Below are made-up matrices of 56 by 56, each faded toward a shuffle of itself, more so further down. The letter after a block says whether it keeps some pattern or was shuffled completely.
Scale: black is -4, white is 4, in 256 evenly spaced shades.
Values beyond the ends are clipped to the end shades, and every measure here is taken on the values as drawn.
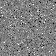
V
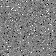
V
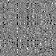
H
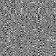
H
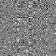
H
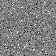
V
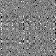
H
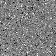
V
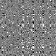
H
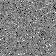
V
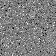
V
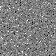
V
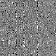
H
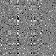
H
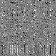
H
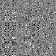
H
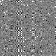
H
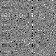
H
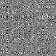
H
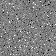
V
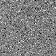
V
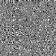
H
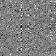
H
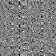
H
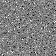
V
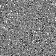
V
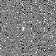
H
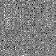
H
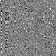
H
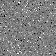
V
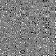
H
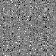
H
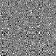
H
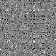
H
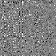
H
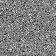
V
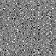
H
